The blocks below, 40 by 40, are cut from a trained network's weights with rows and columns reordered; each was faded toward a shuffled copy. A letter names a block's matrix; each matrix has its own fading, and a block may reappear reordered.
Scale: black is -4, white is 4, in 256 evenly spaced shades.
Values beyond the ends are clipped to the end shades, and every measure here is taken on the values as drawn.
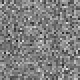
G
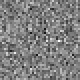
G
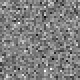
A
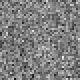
G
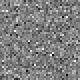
A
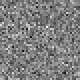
G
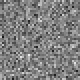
G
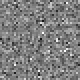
A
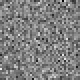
G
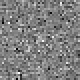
A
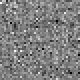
A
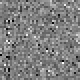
A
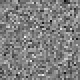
G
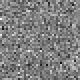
G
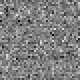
A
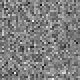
G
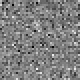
A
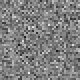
G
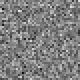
G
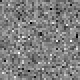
A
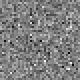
A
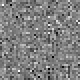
A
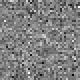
A
